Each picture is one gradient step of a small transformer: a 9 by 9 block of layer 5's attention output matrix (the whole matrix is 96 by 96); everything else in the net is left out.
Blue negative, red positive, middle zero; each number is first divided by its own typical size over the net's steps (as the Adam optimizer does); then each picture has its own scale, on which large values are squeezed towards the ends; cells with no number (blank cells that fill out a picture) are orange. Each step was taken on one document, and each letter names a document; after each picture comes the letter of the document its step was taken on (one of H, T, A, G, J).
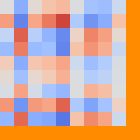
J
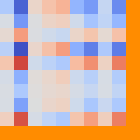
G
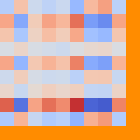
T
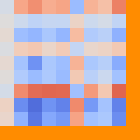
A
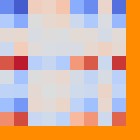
G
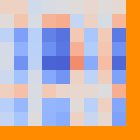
A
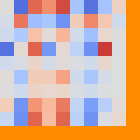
J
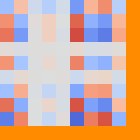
T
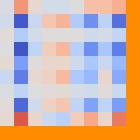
G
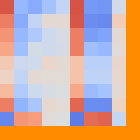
T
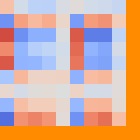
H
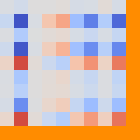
G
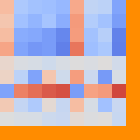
A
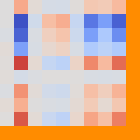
G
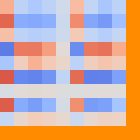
H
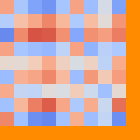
H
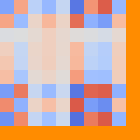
T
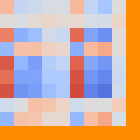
T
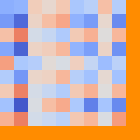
G
